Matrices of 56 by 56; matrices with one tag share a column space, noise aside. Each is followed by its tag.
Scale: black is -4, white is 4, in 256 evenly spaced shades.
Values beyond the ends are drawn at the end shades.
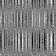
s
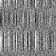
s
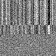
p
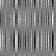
s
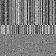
p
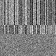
p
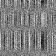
s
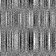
s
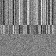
p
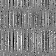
s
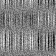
s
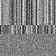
p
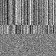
p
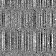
s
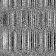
s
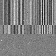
p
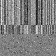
p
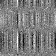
s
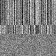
p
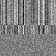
p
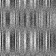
s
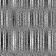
s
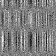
s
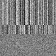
p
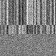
p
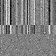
p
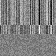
p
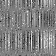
s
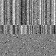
p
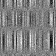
s
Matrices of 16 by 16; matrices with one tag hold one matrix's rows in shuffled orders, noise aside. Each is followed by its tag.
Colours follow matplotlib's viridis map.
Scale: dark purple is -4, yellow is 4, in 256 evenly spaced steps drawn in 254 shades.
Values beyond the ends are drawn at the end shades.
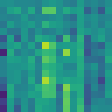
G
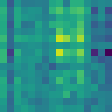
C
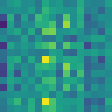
G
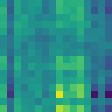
C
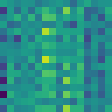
G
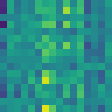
G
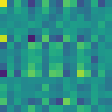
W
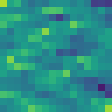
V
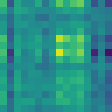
C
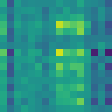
C
